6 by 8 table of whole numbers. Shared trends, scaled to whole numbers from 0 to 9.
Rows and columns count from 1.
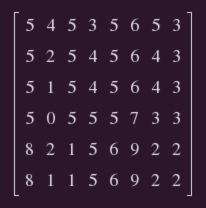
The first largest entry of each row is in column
6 6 6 6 6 6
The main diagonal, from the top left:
5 2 5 5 6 9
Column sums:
36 10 22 26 32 43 20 16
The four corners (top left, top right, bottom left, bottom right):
5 3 8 2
